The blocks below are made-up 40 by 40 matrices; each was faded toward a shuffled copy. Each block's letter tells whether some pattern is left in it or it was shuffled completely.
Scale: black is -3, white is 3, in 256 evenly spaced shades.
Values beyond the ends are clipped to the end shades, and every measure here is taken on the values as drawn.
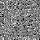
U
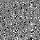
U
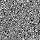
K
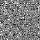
U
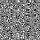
U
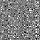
U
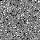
K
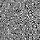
U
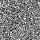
K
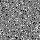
K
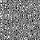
U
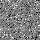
K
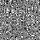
U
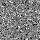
K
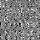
U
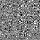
U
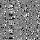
U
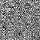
U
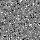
K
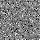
K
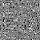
U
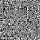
U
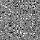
U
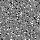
K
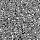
K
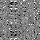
U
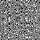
U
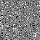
U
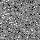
K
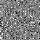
U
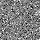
K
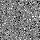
K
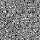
U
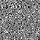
U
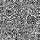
U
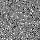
K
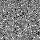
K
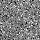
K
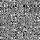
U
